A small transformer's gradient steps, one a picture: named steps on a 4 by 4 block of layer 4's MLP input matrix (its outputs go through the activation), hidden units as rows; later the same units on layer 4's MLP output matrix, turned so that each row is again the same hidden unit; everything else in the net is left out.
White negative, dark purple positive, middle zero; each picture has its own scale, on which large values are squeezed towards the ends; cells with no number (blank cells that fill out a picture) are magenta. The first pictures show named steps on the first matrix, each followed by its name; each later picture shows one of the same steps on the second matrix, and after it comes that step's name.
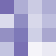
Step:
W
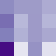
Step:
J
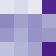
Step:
W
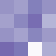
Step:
J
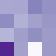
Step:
J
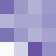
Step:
J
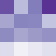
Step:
W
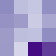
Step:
J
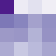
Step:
W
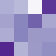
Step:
W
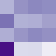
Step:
J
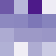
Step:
W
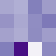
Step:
J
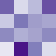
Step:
W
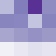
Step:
W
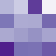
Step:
W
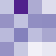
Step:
W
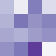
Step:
W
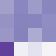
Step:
J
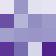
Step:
W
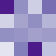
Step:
W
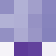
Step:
J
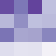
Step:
W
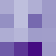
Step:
J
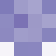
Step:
J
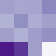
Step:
J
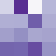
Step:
W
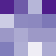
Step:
W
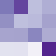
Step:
W
